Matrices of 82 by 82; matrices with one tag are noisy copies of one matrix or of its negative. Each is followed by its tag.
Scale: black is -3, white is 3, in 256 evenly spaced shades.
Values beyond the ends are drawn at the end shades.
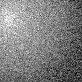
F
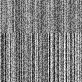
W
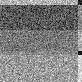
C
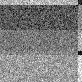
C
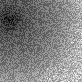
F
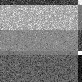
C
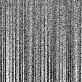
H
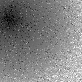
F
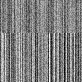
W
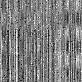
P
